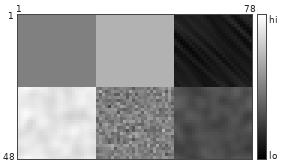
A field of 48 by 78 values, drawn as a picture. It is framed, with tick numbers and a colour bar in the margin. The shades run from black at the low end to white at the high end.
The table splits into 2 rows of 3 panels. Panel 1,1: middling, flat. Panel 1,2: high, flat. Panel 1,3: very low, slanting down to the right, faint in contrast. Panel 2,1: very high, blotchy, faint in contrast. Panel 2,2: middling, fine-grained. Panel 2,3: low, blotchy, faint in contrast.
